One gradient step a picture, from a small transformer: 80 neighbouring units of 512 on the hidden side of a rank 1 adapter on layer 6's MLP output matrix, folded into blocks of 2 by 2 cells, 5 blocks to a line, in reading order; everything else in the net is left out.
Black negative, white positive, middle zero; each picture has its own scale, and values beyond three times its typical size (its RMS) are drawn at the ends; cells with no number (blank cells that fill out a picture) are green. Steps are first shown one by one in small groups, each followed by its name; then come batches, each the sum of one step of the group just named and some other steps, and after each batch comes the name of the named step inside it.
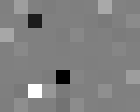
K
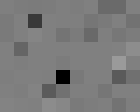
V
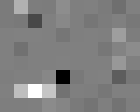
V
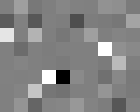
V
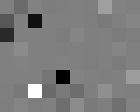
K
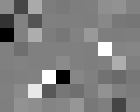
V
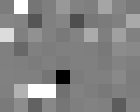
V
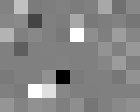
V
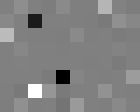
K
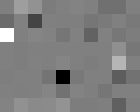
V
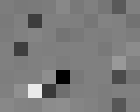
V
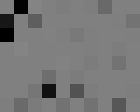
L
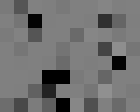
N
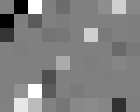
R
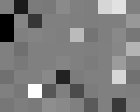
L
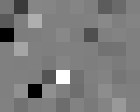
L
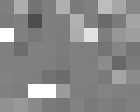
N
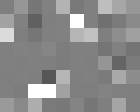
N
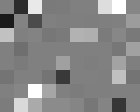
R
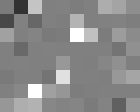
R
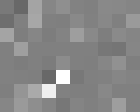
R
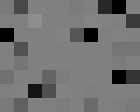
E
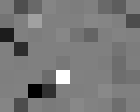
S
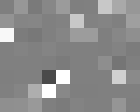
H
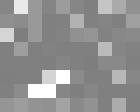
H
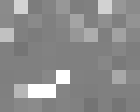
H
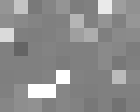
H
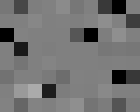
E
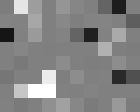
E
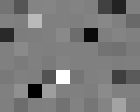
E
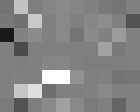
S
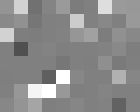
H
